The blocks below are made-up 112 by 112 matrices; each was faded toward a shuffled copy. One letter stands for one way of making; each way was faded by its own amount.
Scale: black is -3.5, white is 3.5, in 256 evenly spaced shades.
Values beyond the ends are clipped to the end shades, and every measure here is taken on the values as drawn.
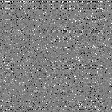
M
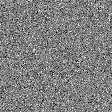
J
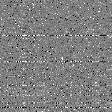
M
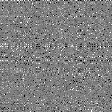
M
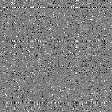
M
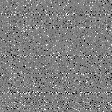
M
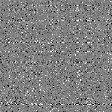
M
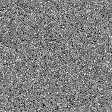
J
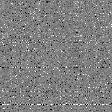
M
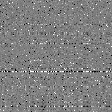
M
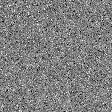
J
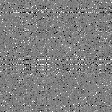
M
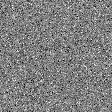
J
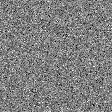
J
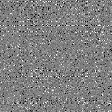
M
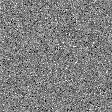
J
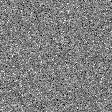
J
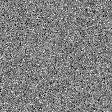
J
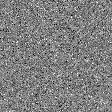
J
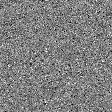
J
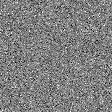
J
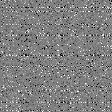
M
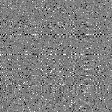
M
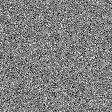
J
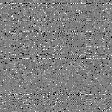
M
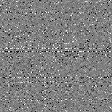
M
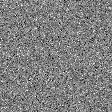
J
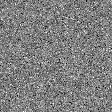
J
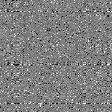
M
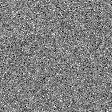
J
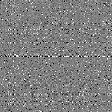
M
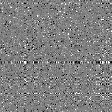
M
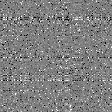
M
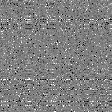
M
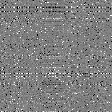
M
